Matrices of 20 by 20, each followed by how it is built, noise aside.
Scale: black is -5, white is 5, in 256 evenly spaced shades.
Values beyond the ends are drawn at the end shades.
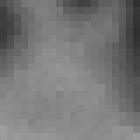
smooth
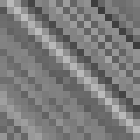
Toeplitz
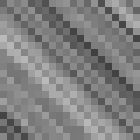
Toeplitz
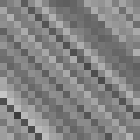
Toeplitz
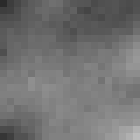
smooth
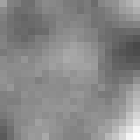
smooth
